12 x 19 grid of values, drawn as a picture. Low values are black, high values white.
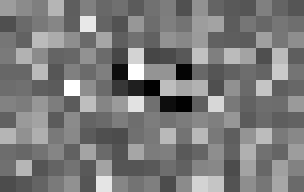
The centre is the roughest part. No overall slope runs across the table. Overall the values sit about 50% of the way up the scale. No seam splits the table. In the centre lies a patch that is rougher than the rest.
